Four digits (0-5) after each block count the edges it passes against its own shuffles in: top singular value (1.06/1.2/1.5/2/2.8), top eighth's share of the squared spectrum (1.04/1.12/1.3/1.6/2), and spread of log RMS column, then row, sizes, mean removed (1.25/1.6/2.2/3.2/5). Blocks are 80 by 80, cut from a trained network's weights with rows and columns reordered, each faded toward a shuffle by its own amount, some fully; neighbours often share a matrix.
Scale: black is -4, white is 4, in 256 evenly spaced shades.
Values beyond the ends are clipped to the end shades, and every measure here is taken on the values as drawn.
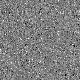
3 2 1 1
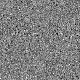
2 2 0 1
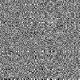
4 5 2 3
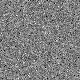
0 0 0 0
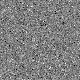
2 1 1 0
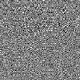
4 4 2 2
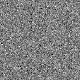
2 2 0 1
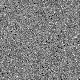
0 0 0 0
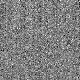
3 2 0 1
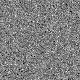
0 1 0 0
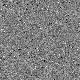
0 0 0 0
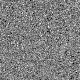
0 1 0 0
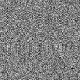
4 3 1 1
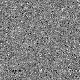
3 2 0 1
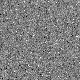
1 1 0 0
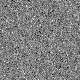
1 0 0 0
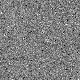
0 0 0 0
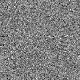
3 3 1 1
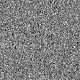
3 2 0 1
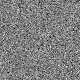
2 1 0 0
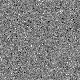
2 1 0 0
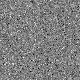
1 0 0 0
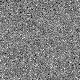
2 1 0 0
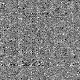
3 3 0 2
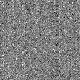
3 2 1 1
